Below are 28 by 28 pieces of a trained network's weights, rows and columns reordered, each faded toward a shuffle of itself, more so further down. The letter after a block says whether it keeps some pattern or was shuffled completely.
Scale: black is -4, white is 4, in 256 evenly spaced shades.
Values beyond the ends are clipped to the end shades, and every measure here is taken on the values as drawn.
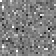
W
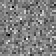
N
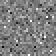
N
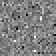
N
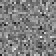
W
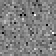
N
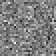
W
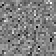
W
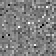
W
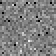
N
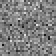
W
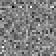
W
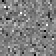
N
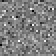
N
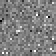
N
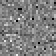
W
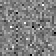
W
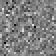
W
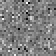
W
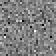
W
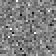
N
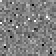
N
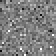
N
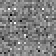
W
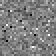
N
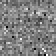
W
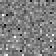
N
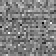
W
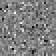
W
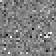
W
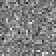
W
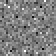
N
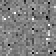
W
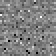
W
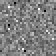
N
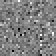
N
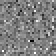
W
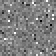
N
